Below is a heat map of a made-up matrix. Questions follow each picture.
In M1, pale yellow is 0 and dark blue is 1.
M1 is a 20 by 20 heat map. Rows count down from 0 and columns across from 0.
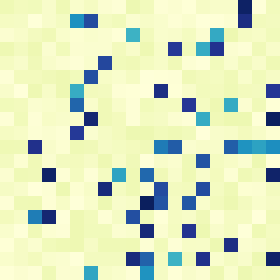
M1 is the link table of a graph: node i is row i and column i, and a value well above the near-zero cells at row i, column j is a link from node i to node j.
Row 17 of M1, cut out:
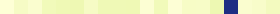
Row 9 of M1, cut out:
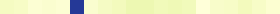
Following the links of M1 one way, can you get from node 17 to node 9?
yes
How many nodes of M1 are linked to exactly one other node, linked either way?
2
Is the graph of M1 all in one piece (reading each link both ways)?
yes
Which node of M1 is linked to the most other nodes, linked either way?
node 10
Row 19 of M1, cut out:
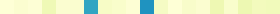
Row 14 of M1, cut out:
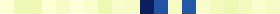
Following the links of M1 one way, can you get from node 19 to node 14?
yes
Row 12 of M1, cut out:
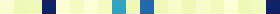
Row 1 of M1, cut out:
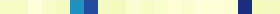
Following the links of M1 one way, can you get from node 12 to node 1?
no
